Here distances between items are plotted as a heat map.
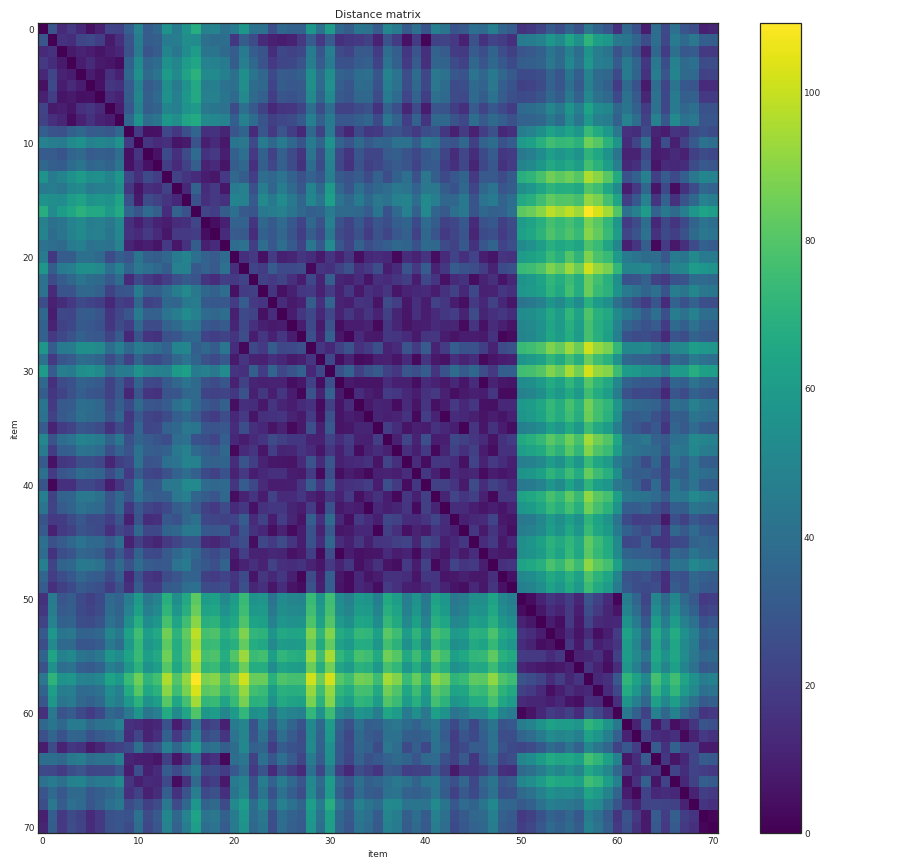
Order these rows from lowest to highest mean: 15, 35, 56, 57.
35, 15, 56, 57
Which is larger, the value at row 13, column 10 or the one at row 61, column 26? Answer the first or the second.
the second
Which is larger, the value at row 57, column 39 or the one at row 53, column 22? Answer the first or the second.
the first
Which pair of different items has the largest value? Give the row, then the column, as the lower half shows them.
57, 16
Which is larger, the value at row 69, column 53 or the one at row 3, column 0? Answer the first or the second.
the first
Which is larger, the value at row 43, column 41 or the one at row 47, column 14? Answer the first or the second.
the second
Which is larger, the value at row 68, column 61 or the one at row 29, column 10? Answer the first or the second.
the second
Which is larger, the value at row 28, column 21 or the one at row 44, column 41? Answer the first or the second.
the second
